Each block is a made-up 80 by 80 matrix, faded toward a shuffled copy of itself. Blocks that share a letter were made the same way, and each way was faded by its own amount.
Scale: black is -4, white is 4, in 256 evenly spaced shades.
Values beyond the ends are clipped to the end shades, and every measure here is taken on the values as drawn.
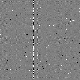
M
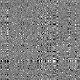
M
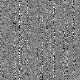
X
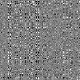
M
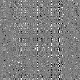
M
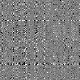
M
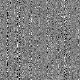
X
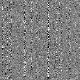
X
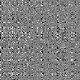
M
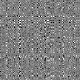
M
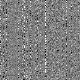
X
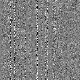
X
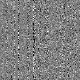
X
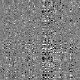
M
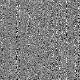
X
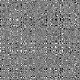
M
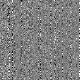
X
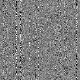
X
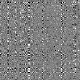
M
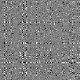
M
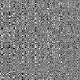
M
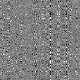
M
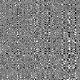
M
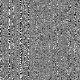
X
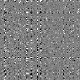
M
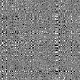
M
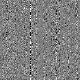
X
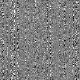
X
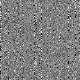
X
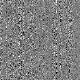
X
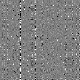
M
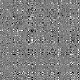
M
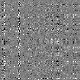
M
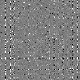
M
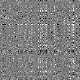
M
